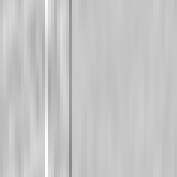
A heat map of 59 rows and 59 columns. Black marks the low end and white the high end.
Overall the values sit about 80% of the way up the scale. Columns 16 and 24 differ from the columns beside them. The right part is calmer, past a seam about 40% of the way across. Streaks run downward.
